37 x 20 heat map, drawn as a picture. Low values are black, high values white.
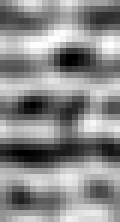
Lone odd cells: none. Stripes: horizontal, repeating 5 times. Slope: none.
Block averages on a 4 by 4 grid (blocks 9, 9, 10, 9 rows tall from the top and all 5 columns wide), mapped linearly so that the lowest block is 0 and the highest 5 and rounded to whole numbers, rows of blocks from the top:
2432 | 2202 | 0002 | 2353
